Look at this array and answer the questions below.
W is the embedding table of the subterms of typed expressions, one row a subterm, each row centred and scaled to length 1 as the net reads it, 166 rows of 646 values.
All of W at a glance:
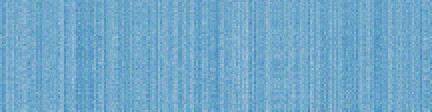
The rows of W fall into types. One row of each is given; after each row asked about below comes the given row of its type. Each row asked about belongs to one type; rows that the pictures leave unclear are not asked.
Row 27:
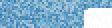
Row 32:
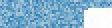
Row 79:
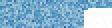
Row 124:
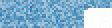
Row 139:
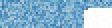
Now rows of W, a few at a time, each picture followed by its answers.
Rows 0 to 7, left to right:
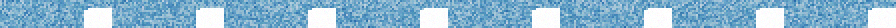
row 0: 139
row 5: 27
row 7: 32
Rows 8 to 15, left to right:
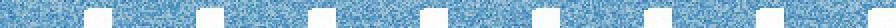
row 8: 27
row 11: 124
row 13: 79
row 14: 139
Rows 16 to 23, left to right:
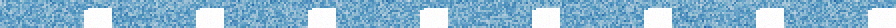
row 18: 79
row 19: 124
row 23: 124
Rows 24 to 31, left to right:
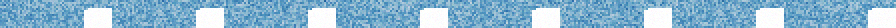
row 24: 27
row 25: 79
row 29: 32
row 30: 79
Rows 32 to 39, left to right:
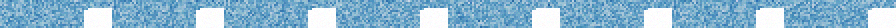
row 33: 139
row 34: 139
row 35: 124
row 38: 139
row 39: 124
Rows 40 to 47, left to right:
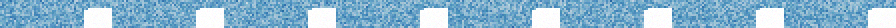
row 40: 32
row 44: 27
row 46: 124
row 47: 27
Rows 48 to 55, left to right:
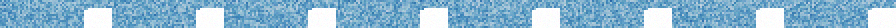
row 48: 27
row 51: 139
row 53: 79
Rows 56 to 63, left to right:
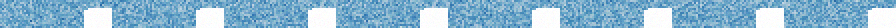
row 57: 79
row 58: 32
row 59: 32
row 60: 27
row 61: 79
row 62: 124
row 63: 124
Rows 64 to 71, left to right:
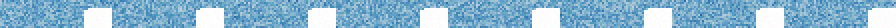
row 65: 79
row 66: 124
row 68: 124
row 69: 27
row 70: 32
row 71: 32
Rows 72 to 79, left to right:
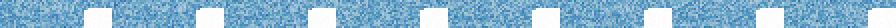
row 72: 27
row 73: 139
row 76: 124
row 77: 79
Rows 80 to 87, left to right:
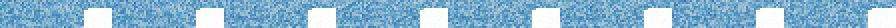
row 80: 79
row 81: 79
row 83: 124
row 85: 124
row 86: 27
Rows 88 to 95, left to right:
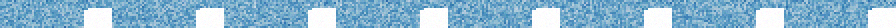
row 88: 79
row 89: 124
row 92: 79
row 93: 79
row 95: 139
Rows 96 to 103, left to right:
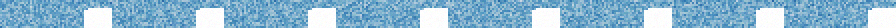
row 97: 79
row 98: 79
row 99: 124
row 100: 124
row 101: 32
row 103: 32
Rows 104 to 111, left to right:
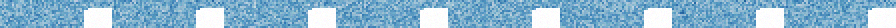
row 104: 32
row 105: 139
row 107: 124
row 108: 124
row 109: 27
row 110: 79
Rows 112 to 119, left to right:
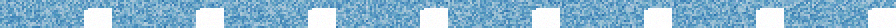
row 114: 124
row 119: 124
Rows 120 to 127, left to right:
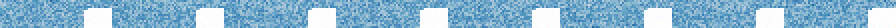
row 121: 27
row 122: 27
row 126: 27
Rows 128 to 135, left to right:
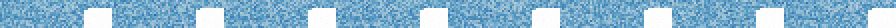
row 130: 124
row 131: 124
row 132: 27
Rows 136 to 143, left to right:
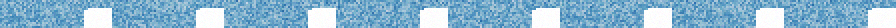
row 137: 27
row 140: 139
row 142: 79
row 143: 79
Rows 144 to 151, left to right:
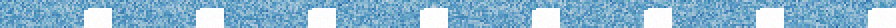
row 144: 79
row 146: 27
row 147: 27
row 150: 32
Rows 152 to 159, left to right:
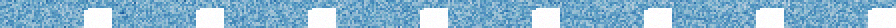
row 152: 79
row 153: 79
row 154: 79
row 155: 124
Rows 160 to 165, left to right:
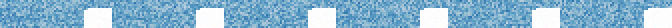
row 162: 124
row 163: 79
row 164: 32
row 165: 139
